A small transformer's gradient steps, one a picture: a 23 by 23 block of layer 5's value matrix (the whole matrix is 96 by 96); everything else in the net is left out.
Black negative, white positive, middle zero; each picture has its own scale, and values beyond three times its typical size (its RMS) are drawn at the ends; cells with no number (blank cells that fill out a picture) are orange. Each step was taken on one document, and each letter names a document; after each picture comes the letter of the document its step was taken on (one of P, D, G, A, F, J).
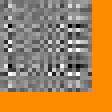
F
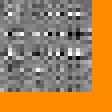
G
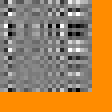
F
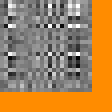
G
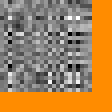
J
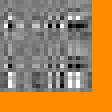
F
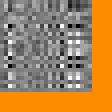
F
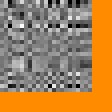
J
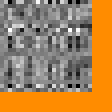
J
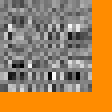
G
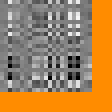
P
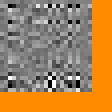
P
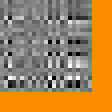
G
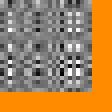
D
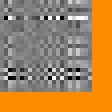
F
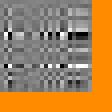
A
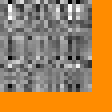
J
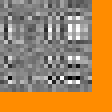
G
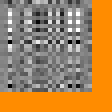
J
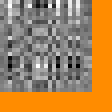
P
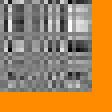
G
